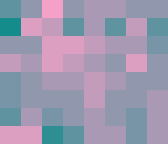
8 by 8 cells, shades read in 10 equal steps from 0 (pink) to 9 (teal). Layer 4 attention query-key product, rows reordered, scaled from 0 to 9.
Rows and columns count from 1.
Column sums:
38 24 24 30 21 30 28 32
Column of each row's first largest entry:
1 1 8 6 1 1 1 3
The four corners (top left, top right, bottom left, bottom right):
6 4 1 3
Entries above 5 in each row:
1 4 0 0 0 0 1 2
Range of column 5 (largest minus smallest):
1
